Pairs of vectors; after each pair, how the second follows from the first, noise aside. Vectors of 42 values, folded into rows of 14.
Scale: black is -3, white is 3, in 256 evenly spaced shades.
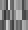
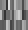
copied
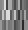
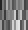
wrapped around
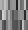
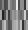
negated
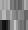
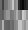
reversed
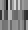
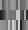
reversed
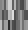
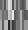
copied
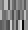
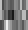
shuffled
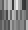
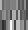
reversed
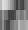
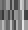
shuffled
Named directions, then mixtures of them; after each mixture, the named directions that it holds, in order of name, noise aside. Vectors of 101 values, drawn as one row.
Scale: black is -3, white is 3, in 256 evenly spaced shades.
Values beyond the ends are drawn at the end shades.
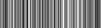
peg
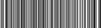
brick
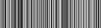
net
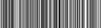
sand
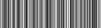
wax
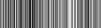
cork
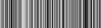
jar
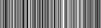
peg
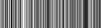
jar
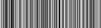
jar, sand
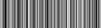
net, peg, wax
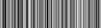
net, peg, wax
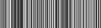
net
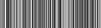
net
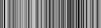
brick, cork, peg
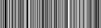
net, peg, sand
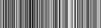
cork, sand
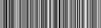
sand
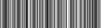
peg, wax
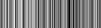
cork, net, wax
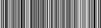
brick, net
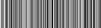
brick, jar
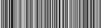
jar, sand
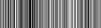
cork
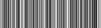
wax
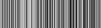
cork, jar, wax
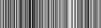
cork
